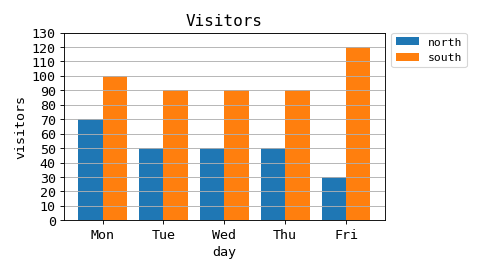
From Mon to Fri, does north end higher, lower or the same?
lower
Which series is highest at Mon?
south
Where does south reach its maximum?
Fri
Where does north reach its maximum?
Mon
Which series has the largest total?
south
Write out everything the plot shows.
Title: Visitors
x-axis: day, ticks Mon Tue Wed Thu Fri
y-axis: visitors, ticks 0 10 20 30 40 50 60 70 80 90 100 110 120 130
Legend: north, south
Values:
north: 70 50 50 50 30
south: 100 90 90 90 120
